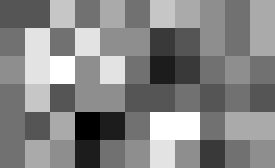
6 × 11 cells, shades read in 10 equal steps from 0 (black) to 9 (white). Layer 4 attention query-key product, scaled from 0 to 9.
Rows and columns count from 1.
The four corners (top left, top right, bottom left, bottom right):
3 6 4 5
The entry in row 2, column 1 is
4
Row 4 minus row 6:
0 1 -2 4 1 -2 -5 -1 1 0 -2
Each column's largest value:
5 8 9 8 8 5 9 9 5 6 6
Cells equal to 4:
18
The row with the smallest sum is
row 4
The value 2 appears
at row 2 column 7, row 3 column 8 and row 6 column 9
